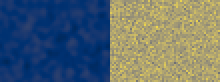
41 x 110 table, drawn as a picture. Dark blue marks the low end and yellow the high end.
The table splits into one row of 2 panels. Panel 1,1: very low, blotchy, faint in contrast. Panel 1,2: high, fine-grained.
